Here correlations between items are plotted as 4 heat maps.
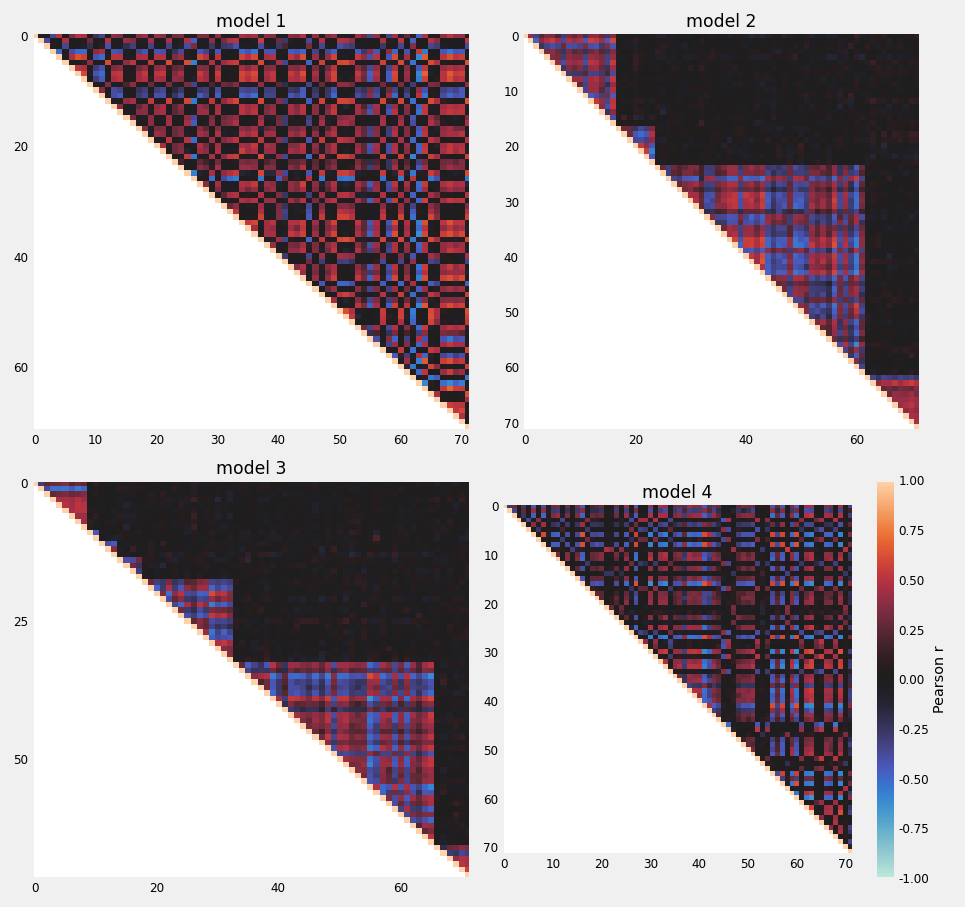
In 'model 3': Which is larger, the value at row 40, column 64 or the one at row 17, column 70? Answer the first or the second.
the first
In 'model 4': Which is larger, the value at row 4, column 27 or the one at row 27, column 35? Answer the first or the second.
the first
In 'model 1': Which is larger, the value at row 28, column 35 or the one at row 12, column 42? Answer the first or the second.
the first
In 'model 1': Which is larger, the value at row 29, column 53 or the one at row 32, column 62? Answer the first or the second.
the first
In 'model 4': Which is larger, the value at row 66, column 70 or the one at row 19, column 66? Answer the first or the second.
the second
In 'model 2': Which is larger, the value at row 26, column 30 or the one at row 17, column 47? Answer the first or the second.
the second
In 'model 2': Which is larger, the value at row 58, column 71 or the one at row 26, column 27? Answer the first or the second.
the first
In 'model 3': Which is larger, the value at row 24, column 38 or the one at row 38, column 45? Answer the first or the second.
the first
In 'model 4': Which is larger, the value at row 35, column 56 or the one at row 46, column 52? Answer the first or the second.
the second
